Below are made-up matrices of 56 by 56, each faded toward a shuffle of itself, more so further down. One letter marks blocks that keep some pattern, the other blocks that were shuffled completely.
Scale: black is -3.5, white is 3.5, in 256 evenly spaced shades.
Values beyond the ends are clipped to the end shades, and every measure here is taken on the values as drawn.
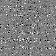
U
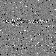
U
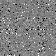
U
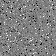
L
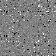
U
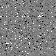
U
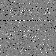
U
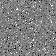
L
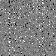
U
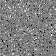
L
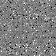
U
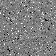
L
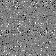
U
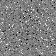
L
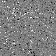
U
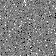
L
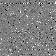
U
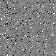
U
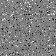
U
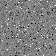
L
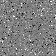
L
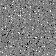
L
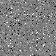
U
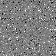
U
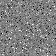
L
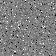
L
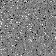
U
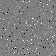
L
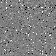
U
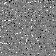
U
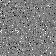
L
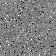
L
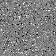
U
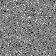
L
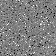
L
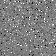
L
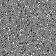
L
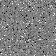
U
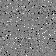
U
